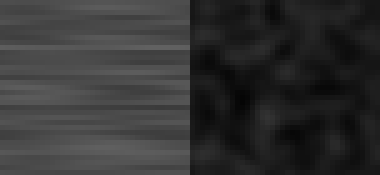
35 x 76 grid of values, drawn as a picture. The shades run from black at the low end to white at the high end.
It is made of 1 by 2 panels. Panel 1,1: low, streaked across, faint in contrast. Panel 1,2: very low, blotchy, faint in contrast.
